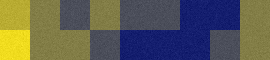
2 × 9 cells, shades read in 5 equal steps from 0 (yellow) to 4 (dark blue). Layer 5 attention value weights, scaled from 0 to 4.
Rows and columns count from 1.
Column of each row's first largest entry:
7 5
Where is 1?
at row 1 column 1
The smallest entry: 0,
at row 2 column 1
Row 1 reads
1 2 3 2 3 3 4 4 2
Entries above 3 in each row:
2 3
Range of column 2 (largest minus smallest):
0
